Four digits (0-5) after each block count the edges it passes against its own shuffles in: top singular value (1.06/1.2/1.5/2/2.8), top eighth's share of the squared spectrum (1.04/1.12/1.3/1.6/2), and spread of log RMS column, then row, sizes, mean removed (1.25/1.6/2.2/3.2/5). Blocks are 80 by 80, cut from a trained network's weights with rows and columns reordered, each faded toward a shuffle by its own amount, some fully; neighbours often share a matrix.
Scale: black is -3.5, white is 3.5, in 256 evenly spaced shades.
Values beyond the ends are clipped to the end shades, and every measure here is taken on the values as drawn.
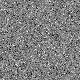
0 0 0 0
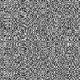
4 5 3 2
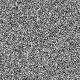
2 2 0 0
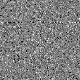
3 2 1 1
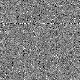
3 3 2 1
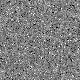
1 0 0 0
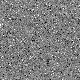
0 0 0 0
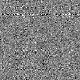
3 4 2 2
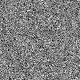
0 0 0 0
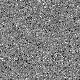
1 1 0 1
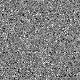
2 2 0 2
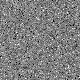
0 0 0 0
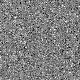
1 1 0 0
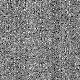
2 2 0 1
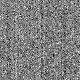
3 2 0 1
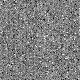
1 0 0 0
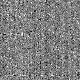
3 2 0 2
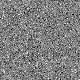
0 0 0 0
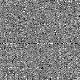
3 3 1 2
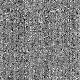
3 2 1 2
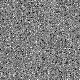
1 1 0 0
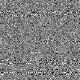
3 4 1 3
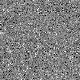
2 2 0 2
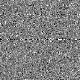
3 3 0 2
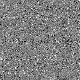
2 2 0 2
